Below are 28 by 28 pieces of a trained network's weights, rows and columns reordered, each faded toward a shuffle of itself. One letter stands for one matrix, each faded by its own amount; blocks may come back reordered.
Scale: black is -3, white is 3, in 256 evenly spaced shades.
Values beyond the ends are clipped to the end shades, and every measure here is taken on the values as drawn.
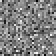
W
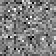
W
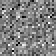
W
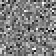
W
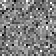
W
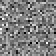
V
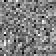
W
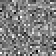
W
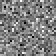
W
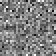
V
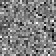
V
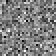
W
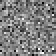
W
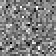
W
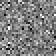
V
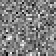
V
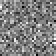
V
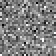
W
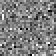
W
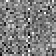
V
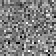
W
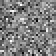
W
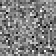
W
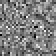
W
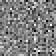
V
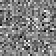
V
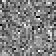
W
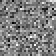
W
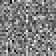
W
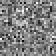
V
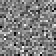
W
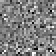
W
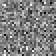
W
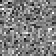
W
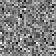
W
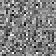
V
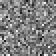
W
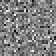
V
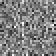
W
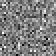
W
